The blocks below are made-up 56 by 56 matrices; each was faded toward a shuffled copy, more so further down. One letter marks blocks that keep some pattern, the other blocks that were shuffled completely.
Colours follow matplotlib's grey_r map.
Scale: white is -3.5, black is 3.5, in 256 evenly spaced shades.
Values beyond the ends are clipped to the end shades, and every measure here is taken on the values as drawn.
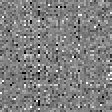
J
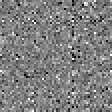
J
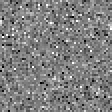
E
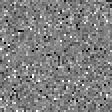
E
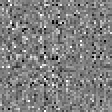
J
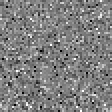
E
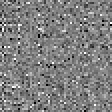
J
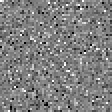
E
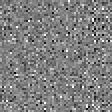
J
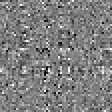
J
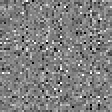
J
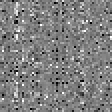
J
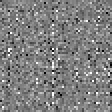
J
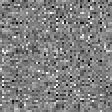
J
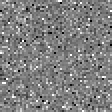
E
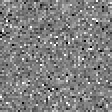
E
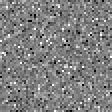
E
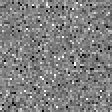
E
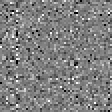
J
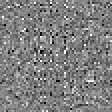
J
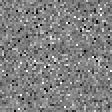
E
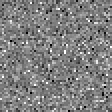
E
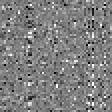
J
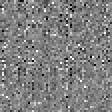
J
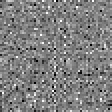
J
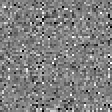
J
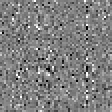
J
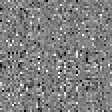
J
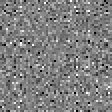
J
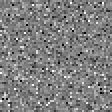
E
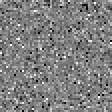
E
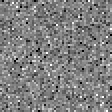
E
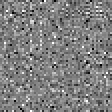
J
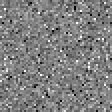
E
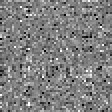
J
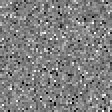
E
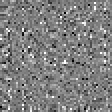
J
